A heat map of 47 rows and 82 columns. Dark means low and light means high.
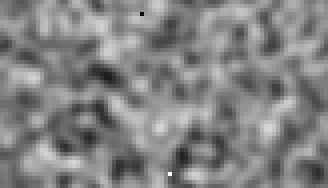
Lone odd cells: 2, 1 higher and 1 lower than their neighbours. Histogram: bell-shaped. Grain: blotchy. Mirror symmetry: none.
